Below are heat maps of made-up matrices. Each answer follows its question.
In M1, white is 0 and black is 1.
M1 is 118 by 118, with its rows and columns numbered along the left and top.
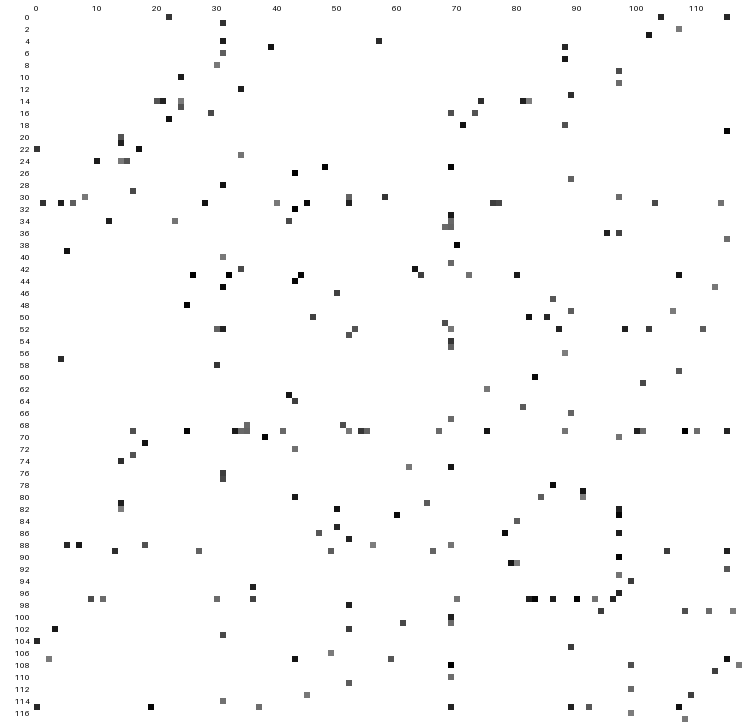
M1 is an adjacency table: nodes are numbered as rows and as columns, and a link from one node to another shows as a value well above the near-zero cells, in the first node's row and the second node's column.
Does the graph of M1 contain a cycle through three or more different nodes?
no
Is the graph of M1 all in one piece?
yes
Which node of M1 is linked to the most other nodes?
node 69
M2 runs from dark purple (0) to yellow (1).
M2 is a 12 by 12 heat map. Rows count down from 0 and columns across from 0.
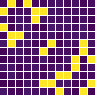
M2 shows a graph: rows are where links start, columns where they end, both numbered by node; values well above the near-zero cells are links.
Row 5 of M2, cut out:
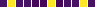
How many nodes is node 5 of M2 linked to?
3
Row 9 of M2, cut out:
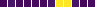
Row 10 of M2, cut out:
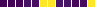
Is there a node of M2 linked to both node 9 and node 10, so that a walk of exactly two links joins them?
no
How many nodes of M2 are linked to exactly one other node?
3
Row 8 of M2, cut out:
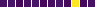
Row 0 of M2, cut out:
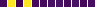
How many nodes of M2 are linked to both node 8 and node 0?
0
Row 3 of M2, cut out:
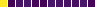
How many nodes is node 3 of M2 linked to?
1
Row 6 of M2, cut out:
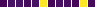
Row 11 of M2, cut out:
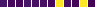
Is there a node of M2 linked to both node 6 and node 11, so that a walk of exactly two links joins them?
yes
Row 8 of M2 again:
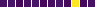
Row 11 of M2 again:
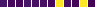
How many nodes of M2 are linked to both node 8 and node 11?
0
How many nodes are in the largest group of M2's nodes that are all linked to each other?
3
